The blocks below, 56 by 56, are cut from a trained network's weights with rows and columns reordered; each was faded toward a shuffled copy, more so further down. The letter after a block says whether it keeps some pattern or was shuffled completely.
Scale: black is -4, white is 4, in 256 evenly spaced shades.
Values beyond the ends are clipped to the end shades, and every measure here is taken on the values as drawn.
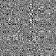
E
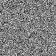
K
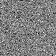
K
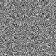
E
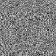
E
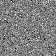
K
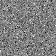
K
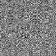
E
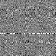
E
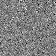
K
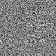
E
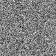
K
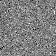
K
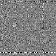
E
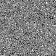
K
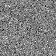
K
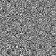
E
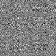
E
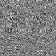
E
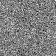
K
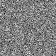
K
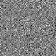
E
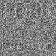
E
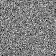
K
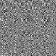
E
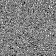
K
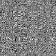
E
